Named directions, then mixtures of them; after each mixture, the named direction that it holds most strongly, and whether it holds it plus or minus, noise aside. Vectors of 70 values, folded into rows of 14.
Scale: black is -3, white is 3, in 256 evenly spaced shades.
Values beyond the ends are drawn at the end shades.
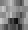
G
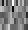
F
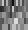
F, minus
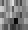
G, plus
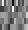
F, minus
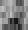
G, plus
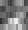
G, minus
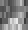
G, minus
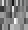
F, minus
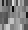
F, plus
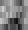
G, plus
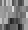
G, plus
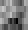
G, plus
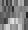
G, minus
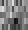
G, plus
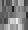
G, minus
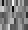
F, plus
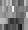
G, plus
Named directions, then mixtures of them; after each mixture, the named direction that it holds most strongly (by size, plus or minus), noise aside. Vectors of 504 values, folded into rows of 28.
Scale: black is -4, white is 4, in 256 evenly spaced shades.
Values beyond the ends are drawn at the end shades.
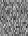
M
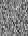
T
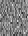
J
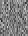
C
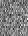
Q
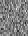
T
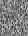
T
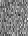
Q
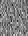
J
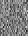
C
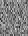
C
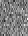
Q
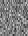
C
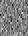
J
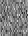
J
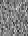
T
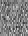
M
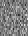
Q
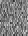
J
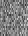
Q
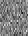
J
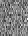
Q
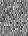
M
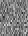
J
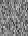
T
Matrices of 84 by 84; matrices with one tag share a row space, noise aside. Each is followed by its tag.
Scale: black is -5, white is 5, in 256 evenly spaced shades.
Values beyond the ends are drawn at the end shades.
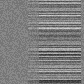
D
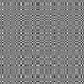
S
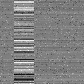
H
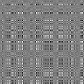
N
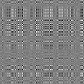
N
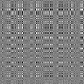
N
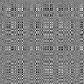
N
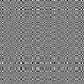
S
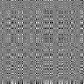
N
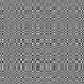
S
